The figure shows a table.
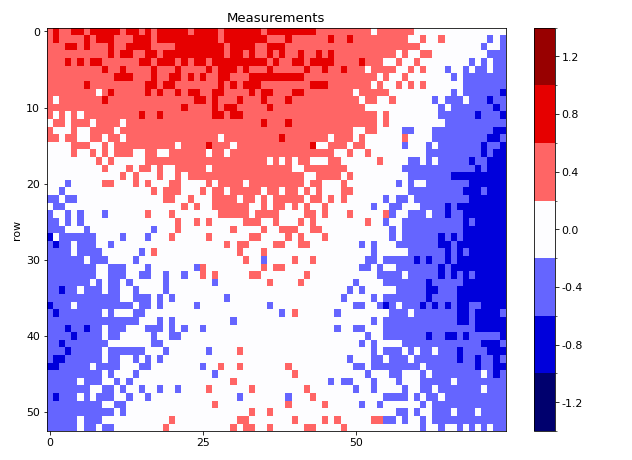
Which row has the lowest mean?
36
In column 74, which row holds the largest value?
0
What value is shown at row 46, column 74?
-0.4
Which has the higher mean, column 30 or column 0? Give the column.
30
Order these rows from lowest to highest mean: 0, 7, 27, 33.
33, 27, 7, 0
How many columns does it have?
75
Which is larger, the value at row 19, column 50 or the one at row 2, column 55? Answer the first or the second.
the second
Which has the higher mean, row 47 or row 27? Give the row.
47
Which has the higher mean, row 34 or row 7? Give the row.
7
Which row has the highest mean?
0
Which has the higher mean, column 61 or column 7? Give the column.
7
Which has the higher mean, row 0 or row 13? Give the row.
0
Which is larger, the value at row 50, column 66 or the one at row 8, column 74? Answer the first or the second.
the first
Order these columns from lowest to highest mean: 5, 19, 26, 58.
58, 5, 19, 26
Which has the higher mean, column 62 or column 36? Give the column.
36
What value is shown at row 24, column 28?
0.4
